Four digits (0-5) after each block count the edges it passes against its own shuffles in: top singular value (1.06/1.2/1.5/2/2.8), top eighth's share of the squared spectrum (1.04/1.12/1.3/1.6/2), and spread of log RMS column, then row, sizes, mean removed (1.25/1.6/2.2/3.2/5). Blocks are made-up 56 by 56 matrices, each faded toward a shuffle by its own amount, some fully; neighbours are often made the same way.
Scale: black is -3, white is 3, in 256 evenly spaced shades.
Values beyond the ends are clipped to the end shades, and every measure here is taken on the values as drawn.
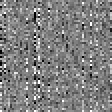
2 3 4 0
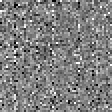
1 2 2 0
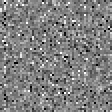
1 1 1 0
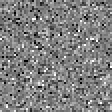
0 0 0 0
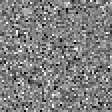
0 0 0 0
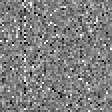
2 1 1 0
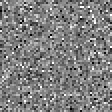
0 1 2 0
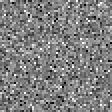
0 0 0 0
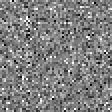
0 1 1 0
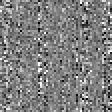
1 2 4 0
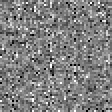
1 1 2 0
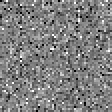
0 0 1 0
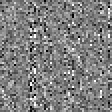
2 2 3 0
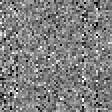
1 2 3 0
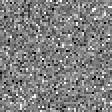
0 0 0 0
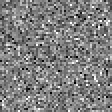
2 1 0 0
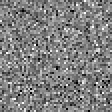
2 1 0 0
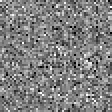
3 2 1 1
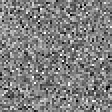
2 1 0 0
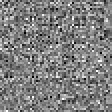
4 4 2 2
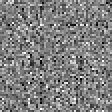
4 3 2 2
